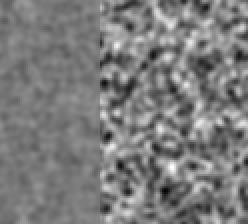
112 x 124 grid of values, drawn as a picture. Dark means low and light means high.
Slope: none. Mirror symmetry: none. Grain: blotchy. Stripes: none. Average level on the scale: 50%. Seam: vertical, 40% of the way across, the left part calmer.
